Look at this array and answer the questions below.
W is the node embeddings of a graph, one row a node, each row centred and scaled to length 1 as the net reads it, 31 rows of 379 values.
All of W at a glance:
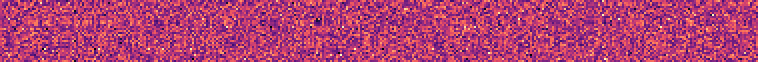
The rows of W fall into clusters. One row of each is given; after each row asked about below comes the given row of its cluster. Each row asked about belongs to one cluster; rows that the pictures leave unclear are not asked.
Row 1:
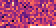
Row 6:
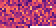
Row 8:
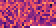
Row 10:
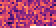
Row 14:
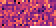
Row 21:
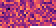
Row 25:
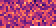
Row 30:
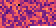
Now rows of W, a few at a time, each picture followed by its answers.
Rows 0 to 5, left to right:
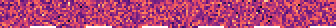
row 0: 21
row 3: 8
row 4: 14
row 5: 30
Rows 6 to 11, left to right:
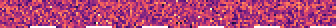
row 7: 10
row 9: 1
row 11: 8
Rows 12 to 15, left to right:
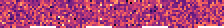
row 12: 10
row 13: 1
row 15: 1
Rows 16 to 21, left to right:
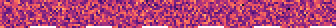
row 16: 30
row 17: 6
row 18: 25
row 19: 14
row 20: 30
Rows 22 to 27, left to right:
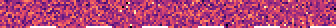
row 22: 25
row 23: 21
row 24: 6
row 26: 6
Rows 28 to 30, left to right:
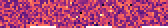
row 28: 1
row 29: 6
